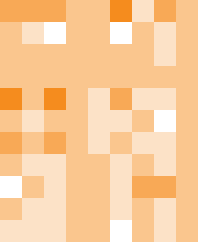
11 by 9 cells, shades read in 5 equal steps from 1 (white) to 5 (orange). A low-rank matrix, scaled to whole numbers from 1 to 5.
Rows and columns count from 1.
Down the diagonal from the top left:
4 2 3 3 2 2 2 2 3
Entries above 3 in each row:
5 0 0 0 3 0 2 0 2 0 0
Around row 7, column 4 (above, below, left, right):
3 3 4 2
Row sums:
32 21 26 27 29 22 26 23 25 23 21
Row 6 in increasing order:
1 2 2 2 3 3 3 3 3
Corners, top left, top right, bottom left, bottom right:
4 3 2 3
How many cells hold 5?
3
